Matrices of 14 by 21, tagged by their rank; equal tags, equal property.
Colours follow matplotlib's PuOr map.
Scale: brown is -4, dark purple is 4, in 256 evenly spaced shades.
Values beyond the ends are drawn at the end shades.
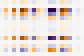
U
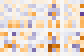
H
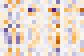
H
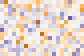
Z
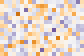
Z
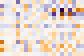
H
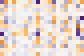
H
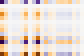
U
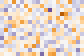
Z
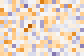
Z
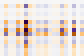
U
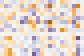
H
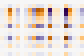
U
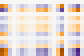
U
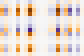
U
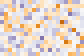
Z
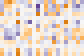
H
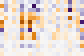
H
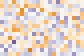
Z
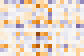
H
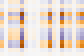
U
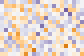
Z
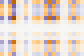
U
